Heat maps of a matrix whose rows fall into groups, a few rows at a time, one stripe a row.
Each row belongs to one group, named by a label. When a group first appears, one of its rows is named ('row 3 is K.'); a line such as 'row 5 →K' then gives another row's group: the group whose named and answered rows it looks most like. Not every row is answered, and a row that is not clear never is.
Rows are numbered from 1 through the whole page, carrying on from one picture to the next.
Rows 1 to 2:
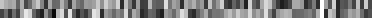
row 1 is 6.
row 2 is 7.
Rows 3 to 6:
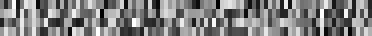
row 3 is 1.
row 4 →6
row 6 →6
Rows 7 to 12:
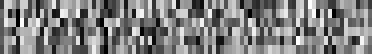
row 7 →1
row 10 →7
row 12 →7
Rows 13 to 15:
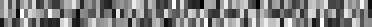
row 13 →1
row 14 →6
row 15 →7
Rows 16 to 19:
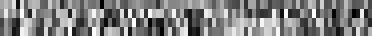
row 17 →1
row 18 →7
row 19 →7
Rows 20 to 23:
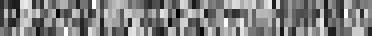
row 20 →7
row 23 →1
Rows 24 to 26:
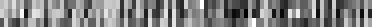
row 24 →6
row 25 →6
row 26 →6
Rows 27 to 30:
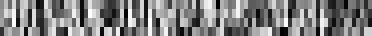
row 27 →1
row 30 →6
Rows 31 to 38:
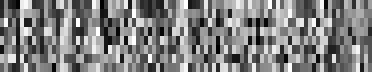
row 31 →7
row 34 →7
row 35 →1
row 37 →6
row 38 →7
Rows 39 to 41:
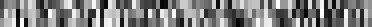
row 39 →7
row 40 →6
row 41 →6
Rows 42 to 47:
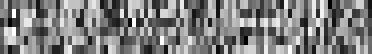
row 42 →1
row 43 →1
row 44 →7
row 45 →1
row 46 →6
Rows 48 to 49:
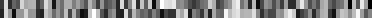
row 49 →7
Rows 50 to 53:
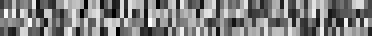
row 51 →1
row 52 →6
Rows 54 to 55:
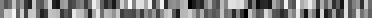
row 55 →6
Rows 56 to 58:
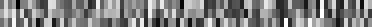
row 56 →6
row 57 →6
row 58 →1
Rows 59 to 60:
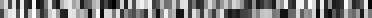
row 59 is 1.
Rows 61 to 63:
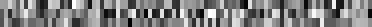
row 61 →6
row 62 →1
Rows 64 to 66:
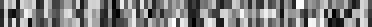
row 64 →1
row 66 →1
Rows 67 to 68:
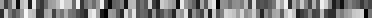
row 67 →1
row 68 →7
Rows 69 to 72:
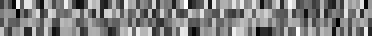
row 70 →6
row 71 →7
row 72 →1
